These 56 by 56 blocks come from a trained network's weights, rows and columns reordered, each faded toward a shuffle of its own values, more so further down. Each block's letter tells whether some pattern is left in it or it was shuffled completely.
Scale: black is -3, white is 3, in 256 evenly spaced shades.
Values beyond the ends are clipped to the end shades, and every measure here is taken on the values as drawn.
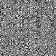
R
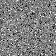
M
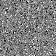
M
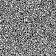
M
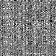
R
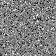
M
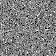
M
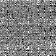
R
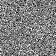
M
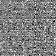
R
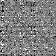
R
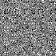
R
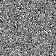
M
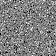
M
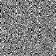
R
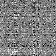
R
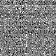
R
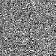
R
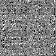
R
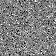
M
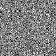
R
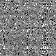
R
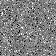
M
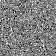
M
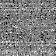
R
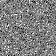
M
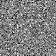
R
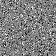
M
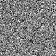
R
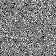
M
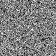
M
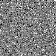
R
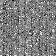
R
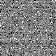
R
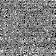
R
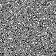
M
